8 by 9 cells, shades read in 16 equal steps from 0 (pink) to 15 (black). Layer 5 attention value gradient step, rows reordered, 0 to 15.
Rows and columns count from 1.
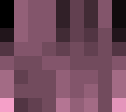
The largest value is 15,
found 2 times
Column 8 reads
7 7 8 8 8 8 8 8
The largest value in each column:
15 10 9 8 12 9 11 8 14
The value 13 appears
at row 3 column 1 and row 3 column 9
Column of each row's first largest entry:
1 1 1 1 2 2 2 2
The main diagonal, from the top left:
15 6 7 8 7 7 6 8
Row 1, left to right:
15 6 7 7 12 9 11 7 14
